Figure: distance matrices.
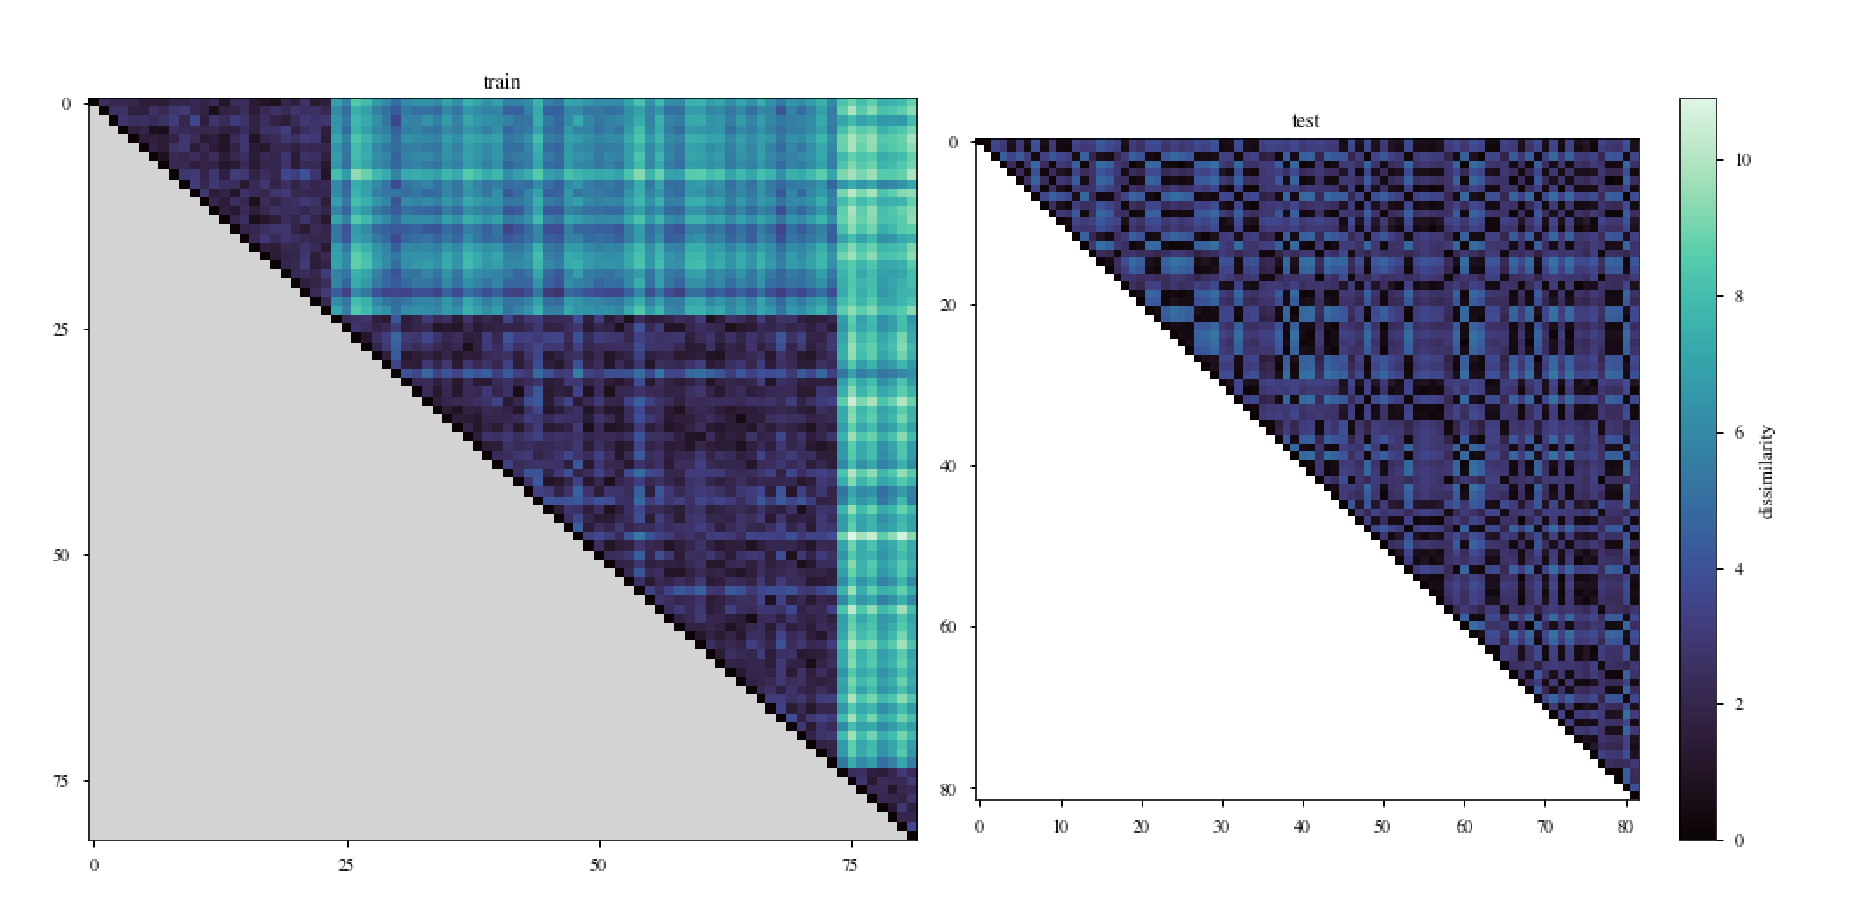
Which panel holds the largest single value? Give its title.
train
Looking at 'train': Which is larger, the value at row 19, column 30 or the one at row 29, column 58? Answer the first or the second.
the first
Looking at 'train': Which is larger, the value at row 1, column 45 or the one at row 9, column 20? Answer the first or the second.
the first
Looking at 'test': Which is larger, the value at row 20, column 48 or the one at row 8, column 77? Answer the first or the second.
the first
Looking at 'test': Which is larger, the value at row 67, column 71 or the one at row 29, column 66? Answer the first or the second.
the second
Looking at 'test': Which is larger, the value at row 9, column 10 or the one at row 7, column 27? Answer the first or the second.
the first
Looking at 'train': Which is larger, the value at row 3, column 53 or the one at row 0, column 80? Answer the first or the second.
the second
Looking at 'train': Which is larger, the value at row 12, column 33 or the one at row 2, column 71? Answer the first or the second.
the second
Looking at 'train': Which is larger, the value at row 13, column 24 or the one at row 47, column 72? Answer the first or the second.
the first
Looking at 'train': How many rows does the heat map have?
82
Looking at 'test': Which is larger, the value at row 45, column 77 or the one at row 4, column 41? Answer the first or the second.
the first
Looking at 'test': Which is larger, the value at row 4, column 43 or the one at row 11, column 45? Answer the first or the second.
the first
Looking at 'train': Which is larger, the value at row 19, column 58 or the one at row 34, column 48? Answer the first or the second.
the first
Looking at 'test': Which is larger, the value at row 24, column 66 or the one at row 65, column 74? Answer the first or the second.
the second
